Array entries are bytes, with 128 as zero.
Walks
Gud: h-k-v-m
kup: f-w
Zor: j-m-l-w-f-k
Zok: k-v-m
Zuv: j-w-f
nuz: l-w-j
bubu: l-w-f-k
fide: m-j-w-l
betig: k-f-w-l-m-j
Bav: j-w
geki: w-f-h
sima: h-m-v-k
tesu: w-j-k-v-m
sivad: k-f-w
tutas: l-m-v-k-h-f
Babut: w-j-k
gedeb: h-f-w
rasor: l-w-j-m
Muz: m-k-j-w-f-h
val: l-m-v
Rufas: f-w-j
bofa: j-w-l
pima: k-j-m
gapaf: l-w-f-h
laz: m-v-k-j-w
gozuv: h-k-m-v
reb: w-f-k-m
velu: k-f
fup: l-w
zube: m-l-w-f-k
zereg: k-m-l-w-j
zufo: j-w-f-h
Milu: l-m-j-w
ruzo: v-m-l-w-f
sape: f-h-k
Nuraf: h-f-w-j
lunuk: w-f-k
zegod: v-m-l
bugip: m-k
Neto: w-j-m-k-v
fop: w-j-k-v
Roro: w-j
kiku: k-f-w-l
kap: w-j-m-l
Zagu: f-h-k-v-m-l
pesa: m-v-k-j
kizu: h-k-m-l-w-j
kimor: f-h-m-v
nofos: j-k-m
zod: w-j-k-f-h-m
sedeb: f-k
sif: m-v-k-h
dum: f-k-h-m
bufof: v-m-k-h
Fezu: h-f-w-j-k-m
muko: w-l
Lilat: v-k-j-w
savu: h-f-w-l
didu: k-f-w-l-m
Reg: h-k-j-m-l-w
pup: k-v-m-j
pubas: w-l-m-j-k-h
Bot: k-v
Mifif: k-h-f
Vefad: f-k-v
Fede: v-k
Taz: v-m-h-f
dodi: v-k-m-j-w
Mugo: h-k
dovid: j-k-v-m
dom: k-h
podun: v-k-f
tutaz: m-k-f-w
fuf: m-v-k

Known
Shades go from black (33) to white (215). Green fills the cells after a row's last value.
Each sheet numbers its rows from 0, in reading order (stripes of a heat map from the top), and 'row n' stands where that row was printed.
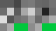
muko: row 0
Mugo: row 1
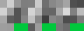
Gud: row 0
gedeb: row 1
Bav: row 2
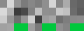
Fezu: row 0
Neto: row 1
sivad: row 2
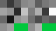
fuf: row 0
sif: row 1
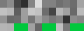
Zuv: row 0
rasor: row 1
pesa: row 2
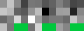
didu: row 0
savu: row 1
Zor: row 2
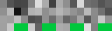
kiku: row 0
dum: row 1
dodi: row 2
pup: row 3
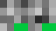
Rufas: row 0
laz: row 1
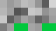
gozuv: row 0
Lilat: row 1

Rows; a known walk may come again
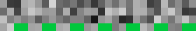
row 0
zegod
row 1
Lilat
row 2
Zagu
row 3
fuf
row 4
laz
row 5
Fede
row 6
bubu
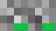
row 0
Bot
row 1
kimor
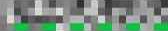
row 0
gapaf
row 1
kup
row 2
Mifif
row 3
didu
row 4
Babut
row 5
dom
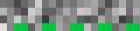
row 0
pup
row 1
gedeb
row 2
pubas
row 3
Zok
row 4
tutaz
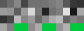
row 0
sape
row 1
Mugo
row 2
bofa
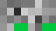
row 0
Muz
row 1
reb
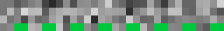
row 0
geki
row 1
Zuv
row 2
Roro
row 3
fop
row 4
Zor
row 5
Rufas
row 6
sivad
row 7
val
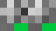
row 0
Milu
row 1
fup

